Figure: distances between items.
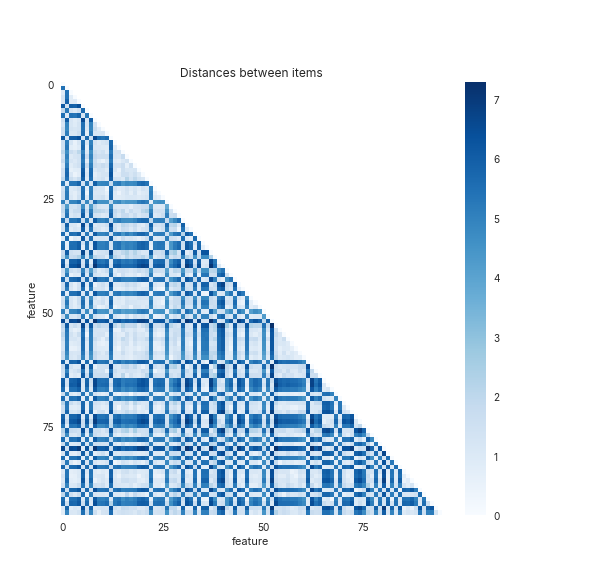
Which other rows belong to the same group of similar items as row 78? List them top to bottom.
1, 5, 7, 12, 22, 26, 30, 33, 35, 36, 39, 40, 43, 46, 50, 52, 61, 65, 66, 67, 69, 73, 74, 75, 80, 82, 84, 89, 91, 92
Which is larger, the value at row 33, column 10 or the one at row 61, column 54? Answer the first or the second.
the second
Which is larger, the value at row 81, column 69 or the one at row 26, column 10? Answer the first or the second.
the first
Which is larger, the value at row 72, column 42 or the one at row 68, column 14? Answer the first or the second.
the first
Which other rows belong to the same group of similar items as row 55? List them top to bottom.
0, 2, 3, 4, 6, 8, 9, 10, 11, 13, 14, 15, 16, 17, 18, 19, 20, 21, 23, 24, 25, 27, 28, 29, 31, 32, 34, 37, 38, 41, 42, 44, 45, 47, 48, 49, 51, 53, 54, 56, 57, 58, 59, 60, 62, 63, 64, 68, 70, 71, 72, 76, 77, 79, 81, 83, 85, 86, 87, 88, 90, 93, 94
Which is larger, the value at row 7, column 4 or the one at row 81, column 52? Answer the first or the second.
the second
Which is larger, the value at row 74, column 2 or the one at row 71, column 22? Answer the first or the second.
the first
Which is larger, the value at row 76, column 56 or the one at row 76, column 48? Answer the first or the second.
the second
